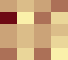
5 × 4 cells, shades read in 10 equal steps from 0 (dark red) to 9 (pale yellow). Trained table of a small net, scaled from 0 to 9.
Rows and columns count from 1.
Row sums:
23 21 26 27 25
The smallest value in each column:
0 7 4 4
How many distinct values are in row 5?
3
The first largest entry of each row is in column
2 2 2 4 4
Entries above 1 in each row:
4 3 4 4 4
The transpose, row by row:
6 0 6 6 4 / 7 9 7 7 8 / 6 4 6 6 4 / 4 8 7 8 9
